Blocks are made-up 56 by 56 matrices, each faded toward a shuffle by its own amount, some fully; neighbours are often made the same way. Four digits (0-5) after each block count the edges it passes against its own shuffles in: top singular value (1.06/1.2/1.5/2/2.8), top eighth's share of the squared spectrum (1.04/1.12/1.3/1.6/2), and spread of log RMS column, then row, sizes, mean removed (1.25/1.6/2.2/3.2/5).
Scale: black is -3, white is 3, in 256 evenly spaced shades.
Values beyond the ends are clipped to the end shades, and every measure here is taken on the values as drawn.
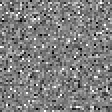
0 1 0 1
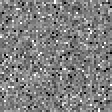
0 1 0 0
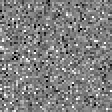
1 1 0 0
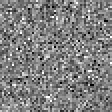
0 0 0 0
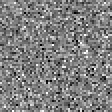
0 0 0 0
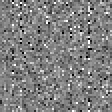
2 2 2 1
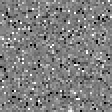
0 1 0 0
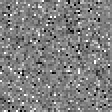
1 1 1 0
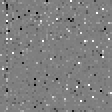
2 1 0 0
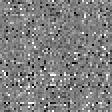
3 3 1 2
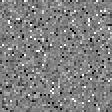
0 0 0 0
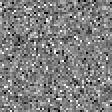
0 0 0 0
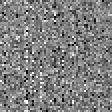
1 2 2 0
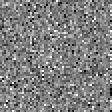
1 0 1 0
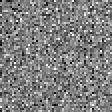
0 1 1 0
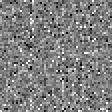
1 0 1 0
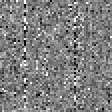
2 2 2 0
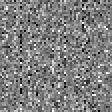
1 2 3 0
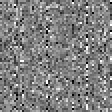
2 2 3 0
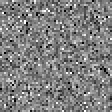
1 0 0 0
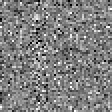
0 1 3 0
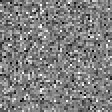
0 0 1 0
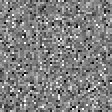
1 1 1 0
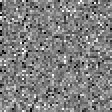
2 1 1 0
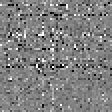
2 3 2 3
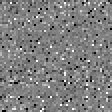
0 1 0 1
